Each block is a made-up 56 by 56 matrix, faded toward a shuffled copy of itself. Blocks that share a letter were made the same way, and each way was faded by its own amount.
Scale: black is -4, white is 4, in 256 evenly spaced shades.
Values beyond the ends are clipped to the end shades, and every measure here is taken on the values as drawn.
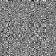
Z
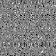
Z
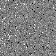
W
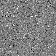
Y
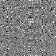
Z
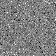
Y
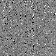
W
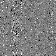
W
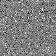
Y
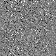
Y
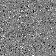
Y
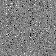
W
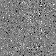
W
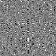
Z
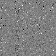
W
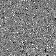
Y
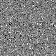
Y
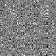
Z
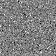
Y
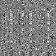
Z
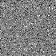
Y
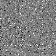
Y
